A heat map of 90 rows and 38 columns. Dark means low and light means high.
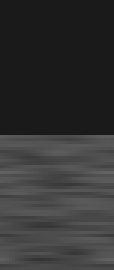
The table splits into 2 rows of 1 panel. Panel 1,1: very low, flat. Panel 2,1: low, streaked across, faint in contrast.
